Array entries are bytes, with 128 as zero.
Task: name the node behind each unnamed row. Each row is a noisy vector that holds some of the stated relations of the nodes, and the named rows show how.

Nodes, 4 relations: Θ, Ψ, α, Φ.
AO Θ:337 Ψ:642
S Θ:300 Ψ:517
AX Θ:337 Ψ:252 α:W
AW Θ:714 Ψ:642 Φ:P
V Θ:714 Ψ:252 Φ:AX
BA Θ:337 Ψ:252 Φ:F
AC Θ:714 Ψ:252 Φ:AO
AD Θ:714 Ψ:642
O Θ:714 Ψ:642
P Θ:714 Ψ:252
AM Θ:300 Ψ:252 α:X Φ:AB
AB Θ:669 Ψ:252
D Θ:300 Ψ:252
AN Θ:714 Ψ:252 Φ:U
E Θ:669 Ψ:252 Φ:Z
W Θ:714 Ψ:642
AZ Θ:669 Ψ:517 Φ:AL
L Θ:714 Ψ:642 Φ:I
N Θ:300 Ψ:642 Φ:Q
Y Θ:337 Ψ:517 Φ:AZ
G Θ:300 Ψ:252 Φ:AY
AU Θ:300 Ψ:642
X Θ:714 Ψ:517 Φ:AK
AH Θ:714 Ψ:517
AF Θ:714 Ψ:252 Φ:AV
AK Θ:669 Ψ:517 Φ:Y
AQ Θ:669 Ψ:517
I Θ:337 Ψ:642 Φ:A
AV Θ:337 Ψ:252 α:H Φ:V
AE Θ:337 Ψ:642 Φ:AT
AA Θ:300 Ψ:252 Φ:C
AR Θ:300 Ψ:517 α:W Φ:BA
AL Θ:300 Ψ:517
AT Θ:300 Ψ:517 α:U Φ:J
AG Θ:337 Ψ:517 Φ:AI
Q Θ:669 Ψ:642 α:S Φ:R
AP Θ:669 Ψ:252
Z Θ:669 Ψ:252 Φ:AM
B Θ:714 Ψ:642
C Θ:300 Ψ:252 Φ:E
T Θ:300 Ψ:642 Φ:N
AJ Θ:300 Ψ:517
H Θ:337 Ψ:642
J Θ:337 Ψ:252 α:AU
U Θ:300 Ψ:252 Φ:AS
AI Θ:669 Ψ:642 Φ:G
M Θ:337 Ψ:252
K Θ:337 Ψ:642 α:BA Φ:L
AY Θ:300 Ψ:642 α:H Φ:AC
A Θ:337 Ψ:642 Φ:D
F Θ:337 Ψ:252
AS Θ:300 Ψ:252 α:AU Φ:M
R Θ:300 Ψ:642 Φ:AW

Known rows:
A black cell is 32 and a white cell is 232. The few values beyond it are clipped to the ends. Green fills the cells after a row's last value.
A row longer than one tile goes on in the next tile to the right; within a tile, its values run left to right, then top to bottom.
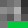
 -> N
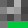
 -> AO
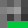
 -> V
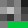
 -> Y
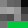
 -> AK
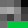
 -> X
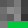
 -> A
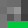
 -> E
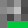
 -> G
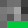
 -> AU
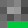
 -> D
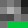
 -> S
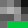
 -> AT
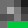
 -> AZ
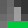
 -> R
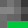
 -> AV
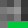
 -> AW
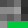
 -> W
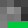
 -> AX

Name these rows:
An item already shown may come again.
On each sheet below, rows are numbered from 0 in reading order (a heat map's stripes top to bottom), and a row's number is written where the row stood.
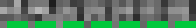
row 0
H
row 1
AJ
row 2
AX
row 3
J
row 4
V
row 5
AV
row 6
Q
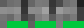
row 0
Q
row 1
AY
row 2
K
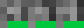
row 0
AB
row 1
AX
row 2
AI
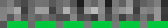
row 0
AS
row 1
AM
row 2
AZ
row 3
Y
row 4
AP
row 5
AI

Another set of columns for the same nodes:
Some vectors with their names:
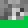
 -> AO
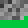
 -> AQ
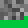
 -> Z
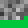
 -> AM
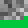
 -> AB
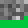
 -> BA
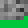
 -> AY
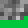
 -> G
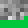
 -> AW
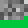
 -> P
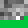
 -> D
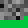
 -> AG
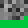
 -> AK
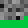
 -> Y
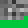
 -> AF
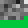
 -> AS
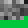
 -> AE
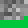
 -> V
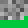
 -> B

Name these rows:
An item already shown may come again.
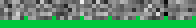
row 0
AX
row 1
AL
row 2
J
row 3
AL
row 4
A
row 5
AR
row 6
A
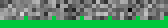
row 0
S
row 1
AU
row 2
AK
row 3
AL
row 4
AI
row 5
AJ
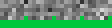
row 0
Q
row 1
A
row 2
Q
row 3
D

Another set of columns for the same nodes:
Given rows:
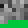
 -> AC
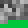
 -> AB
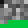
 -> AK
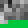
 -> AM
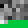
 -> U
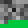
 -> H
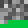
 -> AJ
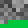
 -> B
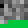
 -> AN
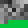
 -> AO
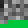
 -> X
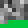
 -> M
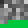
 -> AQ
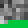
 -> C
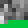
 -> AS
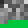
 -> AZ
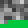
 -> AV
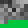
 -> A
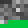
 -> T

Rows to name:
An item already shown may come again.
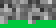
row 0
AP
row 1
AV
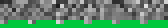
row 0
I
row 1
W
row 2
AT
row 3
AP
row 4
Q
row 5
AL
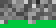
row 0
W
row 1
S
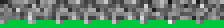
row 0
AI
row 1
D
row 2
AV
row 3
AV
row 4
AV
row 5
J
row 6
AR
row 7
Y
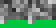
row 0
AU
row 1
AX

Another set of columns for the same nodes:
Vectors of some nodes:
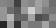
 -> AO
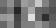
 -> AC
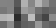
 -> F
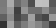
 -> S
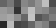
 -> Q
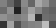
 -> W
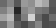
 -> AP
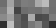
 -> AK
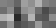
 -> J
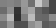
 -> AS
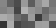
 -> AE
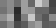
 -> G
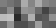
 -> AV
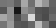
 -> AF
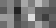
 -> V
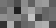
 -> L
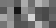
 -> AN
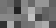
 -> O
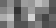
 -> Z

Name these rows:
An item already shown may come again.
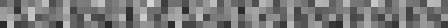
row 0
Q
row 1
AK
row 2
D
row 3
AI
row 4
AU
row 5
AR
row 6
AL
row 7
AJ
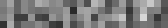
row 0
Y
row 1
AU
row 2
AB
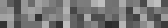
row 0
H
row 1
AK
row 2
AT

